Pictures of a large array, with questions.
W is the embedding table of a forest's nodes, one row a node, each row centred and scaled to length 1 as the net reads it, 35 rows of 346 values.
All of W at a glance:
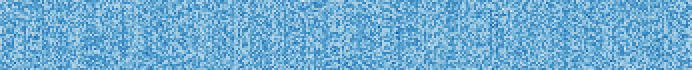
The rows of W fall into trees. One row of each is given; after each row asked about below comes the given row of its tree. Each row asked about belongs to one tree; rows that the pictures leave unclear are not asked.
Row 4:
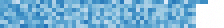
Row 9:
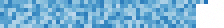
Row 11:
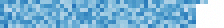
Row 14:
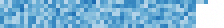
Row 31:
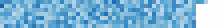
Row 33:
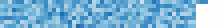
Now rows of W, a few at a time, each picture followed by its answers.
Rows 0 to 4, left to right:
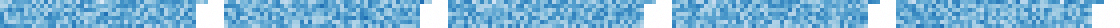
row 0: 14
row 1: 9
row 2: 33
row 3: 33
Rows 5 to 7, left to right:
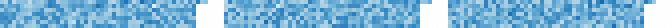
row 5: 9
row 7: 31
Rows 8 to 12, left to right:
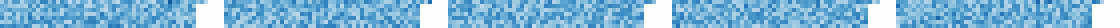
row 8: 14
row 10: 33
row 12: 31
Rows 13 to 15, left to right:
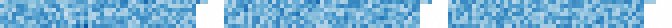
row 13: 9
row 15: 14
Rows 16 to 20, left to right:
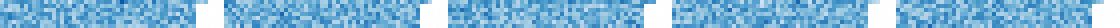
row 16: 11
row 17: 31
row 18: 4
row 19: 14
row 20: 11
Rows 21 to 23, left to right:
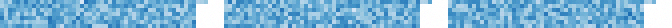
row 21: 14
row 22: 14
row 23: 11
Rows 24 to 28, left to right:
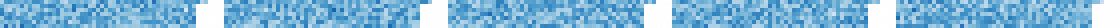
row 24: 11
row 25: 33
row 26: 9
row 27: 11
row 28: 14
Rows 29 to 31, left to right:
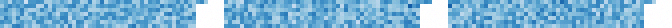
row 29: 33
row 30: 4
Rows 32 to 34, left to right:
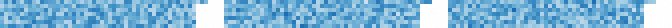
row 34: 11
